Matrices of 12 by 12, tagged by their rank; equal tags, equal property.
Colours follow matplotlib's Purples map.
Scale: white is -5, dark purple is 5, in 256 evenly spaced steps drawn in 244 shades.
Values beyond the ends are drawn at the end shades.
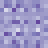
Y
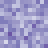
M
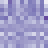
Y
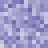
M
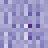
Y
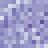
M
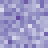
M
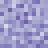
M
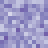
M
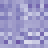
Y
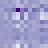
Y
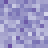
M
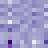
Y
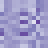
Y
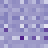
Y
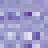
Y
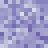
M
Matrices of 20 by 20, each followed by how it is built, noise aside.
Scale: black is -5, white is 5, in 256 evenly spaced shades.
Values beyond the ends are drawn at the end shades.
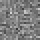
low rank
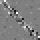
banded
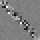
banded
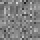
low rank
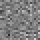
low rank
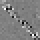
banded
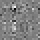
low rank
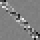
banded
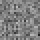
low rank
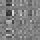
low rank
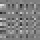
low rank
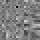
low rank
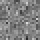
low rank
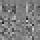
low rank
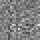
low rank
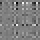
low rank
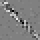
banded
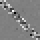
banded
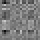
low rank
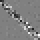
banded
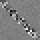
banded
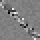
banded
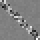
banded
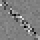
banded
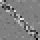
banded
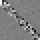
banded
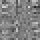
low rank
